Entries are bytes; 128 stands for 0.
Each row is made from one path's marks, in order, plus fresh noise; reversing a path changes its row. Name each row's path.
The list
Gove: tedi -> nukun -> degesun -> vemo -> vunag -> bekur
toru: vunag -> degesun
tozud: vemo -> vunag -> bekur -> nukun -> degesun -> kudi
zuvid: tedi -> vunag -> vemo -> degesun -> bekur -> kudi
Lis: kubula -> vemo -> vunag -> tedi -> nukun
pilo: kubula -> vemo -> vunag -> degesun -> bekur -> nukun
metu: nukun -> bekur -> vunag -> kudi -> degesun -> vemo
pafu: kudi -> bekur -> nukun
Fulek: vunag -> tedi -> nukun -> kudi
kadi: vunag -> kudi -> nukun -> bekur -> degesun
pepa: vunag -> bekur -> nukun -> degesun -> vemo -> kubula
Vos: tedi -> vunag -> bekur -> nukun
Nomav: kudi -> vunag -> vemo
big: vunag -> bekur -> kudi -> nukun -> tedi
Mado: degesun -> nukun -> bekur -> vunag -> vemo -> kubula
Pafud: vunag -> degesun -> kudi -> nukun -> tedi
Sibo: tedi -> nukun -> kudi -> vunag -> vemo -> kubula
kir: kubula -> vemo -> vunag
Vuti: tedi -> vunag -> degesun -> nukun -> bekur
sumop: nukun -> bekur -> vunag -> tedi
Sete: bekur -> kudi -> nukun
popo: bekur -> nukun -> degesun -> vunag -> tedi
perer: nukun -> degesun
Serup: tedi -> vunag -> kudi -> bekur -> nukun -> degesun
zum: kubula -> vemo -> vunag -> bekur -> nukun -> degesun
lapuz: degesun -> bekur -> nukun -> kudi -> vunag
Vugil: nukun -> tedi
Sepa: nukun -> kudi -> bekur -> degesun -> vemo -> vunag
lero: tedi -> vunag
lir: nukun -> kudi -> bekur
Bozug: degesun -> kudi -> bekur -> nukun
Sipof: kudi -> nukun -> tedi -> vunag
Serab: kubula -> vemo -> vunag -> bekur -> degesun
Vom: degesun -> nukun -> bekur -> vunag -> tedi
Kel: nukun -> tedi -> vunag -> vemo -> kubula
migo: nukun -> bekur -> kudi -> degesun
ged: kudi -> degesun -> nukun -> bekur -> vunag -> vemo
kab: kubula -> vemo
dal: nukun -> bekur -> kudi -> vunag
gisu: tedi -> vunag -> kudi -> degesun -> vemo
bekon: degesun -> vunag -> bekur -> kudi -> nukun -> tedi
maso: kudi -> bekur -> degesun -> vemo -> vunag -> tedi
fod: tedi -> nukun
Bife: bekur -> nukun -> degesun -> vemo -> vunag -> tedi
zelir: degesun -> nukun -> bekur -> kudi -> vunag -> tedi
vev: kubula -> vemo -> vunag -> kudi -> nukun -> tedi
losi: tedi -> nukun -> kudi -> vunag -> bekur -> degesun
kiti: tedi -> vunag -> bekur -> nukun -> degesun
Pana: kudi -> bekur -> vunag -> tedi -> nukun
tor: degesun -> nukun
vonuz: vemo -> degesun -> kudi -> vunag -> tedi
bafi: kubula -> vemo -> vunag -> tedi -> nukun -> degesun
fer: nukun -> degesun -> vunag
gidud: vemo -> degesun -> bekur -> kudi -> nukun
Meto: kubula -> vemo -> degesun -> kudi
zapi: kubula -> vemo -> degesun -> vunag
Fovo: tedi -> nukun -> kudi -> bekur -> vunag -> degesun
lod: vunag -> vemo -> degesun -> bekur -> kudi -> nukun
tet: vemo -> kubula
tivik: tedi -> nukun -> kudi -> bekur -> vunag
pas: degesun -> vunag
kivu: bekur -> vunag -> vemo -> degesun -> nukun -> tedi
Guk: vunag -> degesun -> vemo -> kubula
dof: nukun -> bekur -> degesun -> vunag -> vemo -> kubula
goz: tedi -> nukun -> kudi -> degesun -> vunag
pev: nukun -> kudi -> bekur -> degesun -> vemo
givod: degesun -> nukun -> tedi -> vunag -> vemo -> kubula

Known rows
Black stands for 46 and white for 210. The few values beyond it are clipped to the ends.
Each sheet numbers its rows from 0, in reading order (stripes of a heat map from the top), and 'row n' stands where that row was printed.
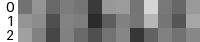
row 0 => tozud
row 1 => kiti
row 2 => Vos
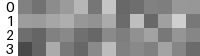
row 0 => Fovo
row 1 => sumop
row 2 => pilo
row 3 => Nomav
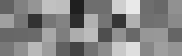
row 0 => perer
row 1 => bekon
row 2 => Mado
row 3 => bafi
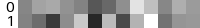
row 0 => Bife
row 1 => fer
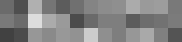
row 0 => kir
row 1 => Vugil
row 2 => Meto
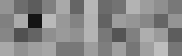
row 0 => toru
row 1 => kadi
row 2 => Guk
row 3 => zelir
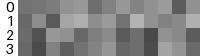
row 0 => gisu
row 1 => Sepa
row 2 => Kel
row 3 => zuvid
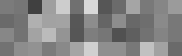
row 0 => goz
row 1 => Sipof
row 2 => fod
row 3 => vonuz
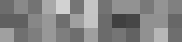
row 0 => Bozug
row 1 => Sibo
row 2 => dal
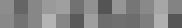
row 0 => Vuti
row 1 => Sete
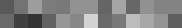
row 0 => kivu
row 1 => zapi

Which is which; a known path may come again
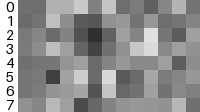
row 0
lir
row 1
vev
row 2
zum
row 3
bafi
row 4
gisu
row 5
goz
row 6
Pafud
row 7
Lis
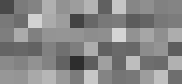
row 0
ged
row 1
Vugil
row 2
maso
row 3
lod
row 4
Gove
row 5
Fulek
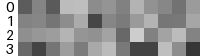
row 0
pev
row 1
Serup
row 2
Vom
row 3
tet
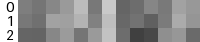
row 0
Fovo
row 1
tivik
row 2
Sibo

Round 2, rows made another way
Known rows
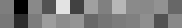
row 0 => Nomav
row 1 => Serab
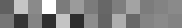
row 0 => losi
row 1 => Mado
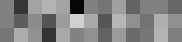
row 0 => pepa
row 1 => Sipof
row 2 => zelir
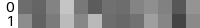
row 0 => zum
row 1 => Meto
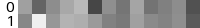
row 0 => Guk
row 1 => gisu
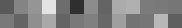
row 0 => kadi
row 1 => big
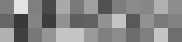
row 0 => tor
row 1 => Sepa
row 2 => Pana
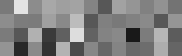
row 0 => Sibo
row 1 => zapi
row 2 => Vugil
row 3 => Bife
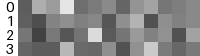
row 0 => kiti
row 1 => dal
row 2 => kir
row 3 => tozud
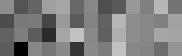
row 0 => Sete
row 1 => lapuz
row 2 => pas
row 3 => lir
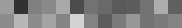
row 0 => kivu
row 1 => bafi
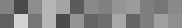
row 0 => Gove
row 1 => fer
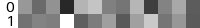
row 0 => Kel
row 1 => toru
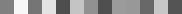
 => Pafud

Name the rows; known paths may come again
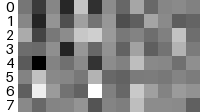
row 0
Mado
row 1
tet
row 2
Pana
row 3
Vom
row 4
lir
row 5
vev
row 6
lero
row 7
lod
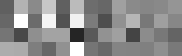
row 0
tivik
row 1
goz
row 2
metu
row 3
Lis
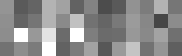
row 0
Sete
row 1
Meto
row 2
fod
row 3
toru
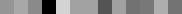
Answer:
givod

